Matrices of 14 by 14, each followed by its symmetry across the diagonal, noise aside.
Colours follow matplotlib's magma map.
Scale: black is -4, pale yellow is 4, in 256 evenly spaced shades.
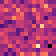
neither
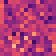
neither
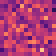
neither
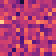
antisymmetric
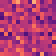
antisymmetric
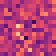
neither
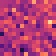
antisymmetric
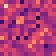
symmetric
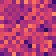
symmetric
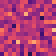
antisymmetric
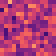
antisymmetric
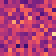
neither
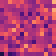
antisymmetric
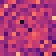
symmetric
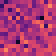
symmetric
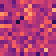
neither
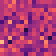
neither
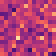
neither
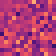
antisymmetric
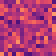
antisymmetric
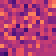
antisymmetric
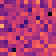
symmetric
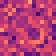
symmetric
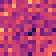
symmetric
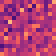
symmetric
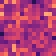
symmetric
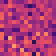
neither
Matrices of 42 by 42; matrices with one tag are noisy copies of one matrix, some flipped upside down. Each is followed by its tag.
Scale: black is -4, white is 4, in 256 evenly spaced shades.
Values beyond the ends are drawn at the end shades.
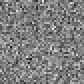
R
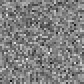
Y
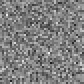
Y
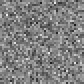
Y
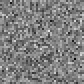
Y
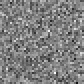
Y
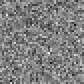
Y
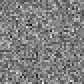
R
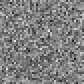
Y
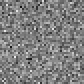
R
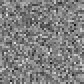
Y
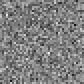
Y
